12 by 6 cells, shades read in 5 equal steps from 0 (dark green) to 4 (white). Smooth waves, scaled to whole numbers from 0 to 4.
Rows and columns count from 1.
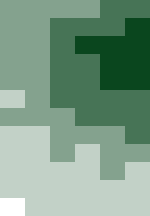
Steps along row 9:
same down up down same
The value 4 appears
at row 12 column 1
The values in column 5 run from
0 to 3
